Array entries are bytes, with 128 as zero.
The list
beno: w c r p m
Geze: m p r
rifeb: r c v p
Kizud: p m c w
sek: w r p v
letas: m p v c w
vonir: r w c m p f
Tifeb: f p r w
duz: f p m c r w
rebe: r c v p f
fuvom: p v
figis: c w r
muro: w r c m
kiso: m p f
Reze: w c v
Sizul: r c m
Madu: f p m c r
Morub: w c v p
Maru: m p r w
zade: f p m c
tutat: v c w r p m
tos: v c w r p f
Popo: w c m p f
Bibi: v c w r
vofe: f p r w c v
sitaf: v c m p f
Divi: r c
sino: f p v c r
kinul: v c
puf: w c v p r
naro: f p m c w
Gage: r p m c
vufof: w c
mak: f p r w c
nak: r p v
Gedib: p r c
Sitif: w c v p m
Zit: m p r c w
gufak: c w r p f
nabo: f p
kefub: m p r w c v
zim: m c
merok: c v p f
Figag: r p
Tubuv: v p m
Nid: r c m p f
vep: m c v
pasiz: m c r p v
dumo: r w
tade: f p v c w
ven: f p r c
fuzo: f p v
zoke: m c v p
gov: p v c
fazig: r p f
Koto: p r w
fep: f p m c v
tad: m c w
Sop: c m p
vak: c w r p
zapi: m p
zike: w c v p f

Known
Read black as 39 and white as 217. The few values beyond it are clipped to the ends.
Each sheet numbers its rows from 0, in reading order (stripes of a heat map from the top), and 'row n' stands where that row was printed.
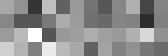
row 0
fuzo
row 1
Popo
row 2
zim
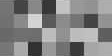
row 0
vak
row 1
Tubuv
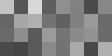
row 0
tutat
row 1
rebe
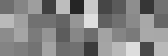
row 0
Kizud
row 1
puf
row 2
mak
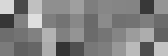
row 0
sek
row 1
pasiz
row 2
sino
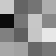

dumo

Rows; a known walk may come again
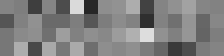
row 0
rebe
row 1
Nid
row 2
zim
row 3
pasiz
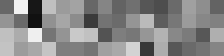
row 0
kiso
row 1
sitaf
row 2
gufak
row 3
Zit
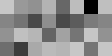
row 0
Tubuv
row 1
fazig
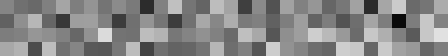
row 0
vofe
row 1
muro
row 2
Divi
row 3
nak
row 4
gov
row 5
tad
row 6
Tifeb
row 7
dumo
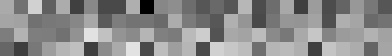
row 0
letas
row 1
vufof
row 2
ven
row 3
merok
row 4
naro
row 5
zike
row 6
Popo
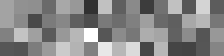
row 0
zoke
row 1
fuzo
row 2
mak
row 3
tutat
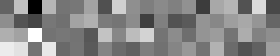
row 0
nabo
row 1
beno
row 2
vep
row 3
Figag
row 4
Sitif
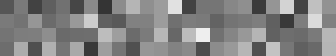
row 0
Gedib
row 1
vak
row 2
Maru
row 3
kinul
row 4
sino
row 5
sek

